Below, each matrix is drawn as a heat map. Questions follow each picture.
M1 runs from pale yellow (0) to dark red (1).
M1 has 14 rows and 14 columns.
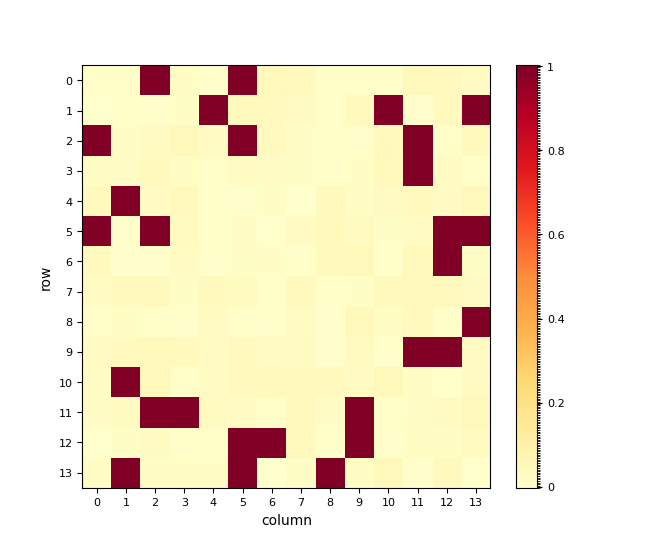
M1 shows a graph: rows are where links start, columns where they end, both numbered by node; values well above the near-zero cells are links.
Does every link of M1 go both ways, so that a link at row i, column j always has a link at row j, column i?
yes
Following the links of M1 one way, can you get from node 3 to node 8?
yes
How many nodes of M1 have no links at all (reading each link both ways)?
1
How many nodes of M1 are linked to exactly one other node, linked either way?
5
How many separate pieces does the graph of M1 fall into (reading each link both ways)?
2
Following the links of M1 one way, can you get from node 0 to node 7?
no
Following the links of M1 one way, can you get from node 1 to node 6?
yes
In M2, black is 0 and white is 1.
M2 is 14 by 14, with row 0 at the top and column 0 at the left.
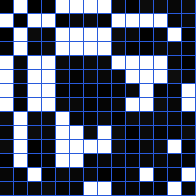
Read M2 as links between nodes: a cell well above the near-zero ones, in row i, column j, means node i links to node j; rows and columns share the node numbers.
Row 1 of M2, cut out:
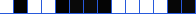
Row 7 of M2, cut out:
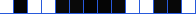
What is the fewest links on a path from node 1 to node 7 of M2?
2
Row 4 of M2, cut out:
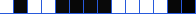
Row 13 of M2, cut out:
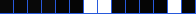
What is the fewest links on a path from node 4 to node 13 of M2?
3
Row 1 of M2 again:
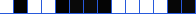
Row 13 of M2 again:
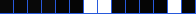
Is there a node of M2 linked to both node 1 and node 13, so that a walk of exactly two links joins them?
no
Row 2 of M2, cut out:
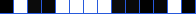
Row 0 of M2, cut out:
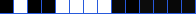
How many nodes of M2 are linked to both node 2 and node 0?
5
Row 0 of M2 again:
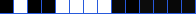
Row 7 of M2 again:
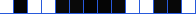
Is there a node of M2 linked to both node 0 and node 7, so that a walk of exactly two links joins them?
no
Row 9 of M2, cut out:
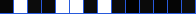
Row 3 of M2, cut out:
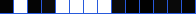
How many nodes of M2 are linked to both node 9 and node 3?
4
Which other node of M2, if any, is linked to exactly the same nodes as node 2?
node 10
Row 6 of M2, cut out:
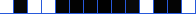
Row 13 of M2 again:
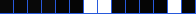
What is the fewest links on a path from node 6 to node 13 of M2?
1
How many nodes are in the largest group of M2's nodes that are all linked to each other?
2
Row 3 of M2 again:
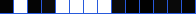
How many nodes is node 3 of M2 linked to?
5
